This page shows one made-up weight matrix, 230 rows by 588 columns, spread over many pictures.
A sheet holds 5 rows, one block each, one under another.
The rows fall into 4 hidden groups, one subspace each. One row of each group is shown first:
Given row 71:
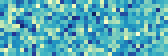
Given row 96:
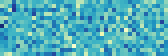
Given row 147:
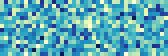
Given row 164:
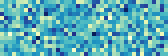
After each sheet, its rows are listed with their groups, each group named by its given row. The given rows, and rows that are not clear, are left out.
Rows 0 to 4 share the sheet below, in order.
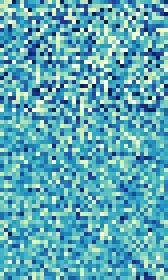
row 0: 147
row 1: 96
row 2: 147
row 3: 147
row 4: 96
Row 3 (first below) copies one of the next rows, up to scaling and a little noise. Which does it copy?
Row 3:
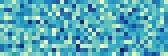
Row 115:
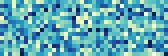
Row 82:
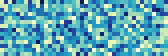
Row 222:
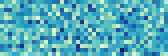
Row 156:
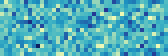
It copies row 222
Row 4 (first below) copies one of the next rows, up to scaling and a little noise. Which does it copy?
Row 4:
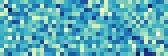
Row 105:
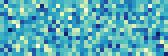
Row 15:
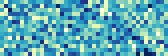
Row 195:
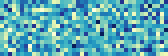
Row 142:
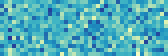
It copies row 15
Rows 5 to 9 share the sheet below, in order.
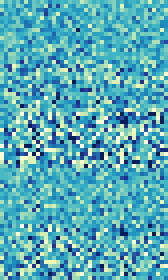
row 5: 164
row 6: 147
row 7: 164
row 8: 164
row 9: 164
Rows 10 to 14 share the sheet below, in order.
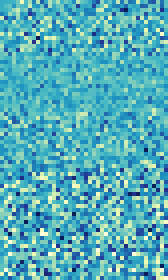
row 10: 164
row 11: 147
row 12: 96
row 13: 96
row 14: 96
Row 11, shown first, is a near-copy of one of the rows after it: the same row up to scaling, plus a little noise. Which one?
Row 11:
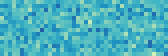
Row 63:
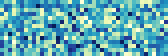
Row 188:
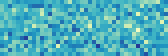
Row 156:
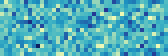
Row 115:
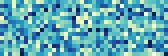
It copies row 115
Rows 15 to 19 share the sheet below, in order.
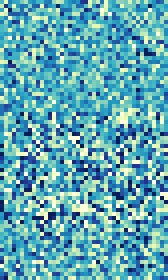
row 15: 96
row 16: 71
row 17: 164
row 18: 164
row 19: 71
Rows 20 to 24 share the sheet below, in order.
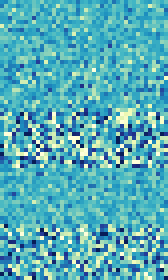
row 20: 96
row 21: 71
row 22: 164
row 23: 71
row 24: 96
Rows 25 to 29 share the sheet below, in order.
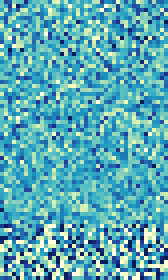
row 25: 96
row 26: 147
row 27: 96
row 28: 164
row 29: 71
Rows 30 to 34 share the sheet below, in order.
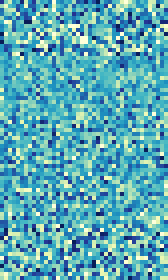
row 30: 164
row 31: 164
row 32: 96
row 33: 147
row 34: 71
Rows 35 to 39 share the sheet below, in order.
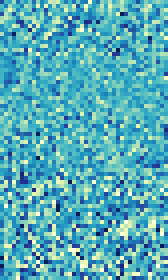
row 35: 71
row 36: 71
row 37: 147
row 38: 147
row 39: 164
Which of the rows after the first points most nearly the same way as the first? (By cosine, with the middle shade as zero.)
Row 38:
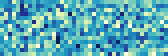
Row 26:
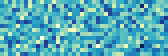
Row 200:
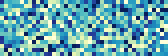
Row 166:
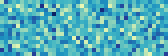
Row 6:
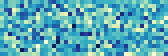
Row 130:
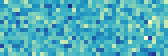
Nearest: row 6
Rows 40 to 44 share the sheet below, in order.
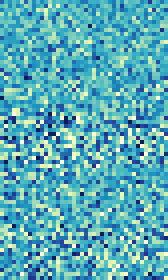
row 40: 164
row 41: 164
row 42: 71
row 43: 71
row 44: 147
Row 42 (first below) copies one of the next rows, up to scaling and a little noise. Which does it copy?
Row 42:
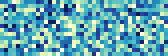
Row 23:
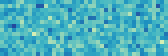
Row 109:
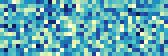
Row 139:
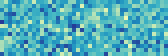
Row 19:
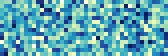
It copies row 109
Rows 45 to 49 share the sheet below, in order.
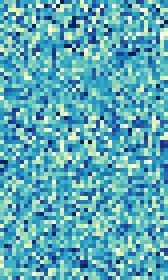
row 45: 71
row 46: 164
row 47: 71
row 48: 96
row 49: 164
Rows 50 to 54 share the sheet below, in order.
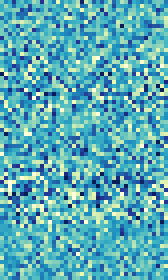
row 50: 147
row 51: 164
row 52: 164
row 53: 71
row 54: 164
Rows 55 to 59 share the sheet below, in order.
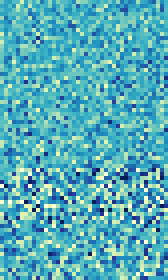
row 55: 164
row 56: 96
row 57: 147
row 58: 164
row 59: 71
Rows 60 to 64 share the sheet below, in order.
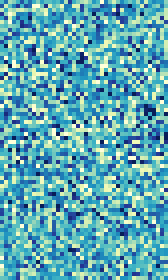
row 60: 71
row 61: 96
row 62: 96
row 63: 147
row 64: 164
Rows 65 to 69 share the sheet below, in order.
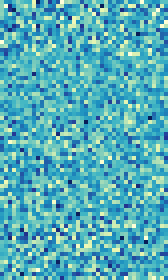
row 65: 71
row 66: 96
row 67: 96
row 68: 147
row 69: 147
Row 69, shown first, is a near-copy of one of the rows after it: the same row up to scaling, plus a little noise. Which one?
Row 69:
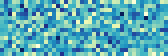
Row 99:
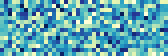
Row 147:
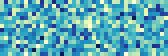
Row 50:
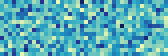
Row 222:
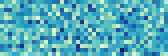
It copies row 99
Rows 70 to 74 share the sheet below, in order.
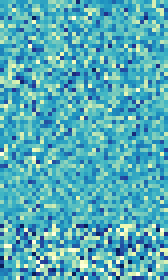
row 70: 96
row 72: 71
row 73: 164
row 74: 164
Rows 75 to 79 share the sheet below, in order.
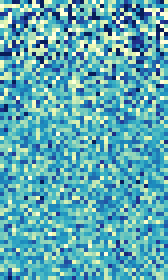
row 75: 71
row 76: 71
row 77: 96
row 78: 147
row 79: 96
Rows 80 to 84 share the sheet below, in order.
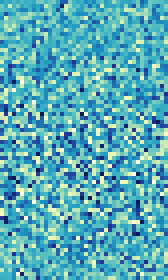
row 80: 71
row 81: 71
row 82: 147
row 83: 71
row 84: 96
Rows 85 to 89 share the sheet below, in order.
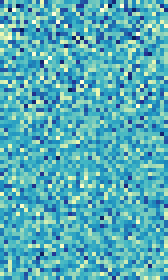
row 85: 96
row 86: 71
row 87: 147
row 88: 96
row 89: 147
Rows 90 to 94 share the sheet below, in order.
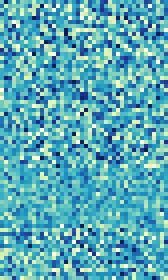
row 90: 96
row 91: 164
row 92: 147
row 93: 96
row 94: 147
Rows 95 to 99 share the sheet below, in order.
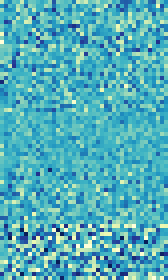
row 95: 164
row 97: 164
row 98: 71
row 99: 147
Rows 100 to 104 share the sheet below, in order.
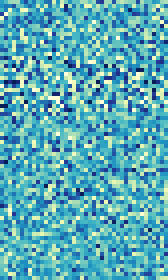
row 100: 71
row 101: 71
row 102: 71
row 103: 147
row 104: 96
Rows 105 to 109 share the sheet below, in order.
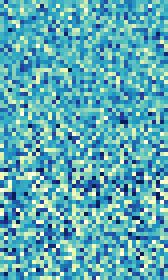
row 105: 96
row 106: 147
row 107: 164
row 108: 71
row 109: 71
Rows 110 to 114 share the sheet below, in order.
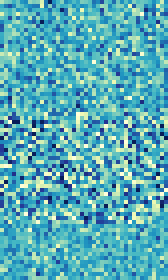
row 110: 71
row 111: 147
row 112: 96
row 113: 71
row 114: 71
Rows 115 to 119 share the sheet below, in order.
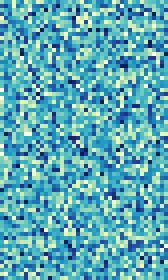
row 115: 147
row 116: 164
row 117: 164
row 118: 71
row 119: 71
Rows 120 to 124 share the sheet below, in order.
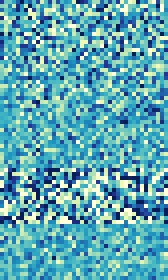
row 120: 164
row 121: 147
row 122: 164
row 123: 71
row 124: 147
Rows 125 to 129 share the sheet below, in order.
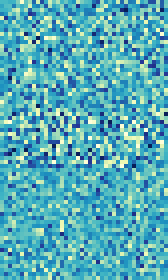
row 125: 164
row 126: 71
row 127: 147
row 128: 96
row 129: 71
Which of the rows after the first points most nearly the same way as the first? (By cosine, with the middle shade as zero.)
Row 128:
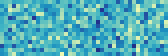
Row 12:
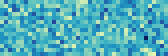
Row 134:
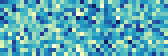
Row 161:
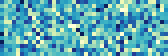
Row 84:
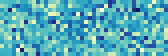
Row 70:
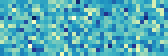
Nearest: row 70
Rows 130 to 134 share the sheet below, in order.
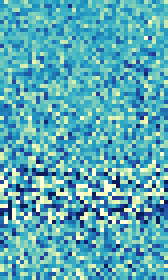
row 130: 96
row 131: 71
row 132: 71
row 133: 147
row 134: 147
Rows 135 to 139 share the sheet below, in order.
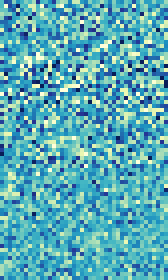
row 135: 71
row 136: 147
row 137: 164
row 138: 71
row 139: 71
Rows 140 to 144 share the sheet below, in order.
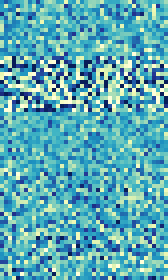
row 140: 71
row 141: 96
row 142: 96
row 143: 96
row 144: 147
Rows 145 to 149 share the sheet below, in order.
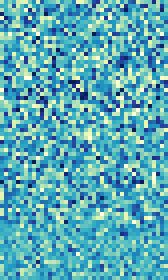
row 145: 164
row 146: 164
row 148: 71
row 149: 164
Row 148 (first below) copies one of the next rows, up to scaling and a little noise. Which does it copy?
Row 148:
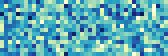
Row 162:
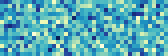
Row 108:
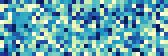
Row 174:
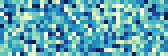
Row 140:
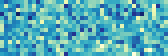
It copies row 140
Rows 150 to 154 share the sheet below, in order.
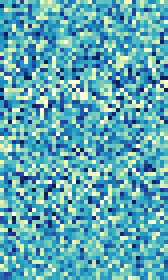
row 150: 71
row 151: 164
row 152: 96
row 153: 147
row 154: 71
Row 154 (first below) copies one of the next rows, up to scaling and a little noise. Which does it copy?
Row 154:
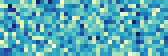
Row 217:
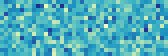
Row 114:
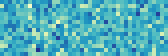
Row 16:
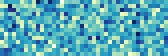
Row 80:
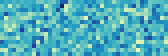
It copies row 16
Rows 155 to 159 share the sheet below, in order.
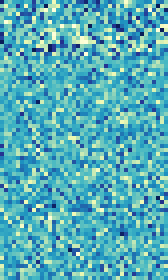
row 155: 164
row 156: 147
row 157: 164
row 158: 164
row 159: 164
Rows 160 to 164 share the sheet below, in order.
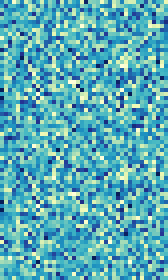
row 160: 147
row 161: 164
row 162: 71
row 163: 164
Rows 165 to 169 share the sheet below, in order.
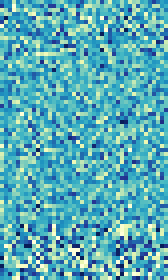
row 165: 96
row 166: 96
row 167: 164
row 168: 164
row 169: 164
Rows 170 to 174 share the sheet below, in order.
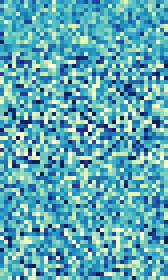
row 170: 164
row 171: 96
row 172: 147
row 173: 96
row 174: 71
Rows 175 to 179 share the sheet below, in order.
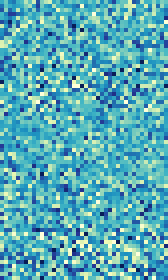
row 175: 71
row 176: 147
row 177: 96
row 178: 71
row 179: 147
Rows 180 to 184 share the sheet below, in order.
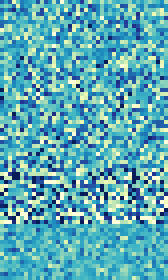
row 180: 147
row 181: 164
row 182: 147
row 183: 96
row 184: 71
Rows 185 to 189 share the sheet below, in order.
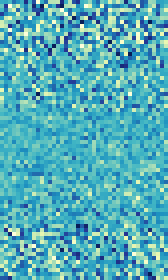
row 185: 71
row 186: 164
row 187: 96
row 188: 147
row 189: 96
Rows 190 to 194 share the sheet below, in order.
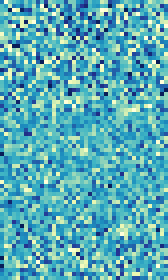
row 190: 96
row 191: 71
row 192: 164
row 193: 164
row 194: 164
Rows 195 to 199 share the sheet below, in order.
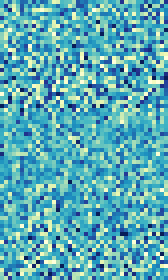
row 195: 96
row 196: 147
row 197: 164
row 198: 147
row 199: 164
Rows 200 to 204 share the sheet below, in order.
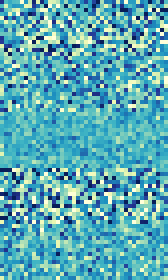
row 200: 164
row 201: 96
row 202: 164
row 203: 71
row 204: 71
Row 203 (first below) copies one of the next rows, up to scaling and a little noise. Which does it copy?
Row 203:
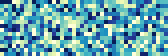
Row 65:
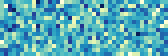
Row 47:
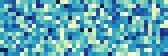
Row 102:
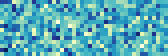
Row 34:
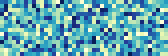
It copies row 102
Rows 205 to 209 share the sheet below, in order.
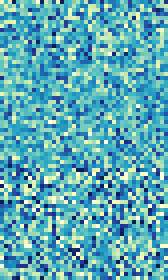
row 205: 147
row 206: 71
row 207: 96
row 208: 164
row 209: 164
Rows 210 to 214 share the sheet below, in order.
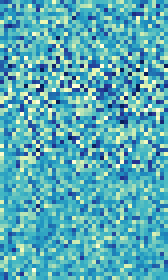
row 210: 71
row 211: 147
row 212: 164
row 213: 164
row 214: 71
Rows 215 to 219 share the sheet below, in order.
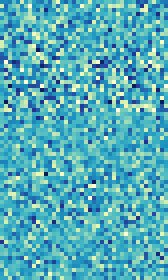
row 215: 71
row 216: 96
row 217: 71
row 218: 71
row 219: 164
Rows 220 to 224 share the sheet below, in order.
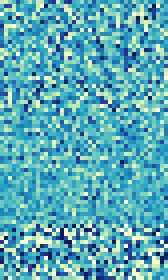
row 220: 71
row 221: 147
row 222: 147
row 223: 96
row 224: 71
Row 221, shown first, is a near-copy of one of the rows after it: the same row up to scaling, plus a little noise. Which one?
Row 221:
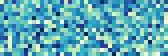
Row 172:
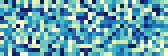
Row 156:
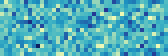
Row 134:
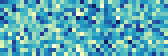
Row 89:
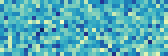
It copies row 89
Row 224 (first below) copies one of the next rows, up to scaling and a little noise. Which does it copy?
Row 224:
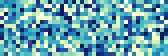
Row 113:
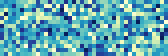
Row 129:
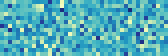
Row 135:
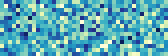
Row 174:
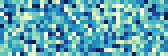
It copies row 113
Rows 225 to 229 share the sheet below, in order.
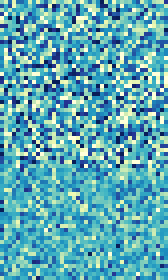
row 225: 147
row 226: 96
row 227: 164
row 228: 164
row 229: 71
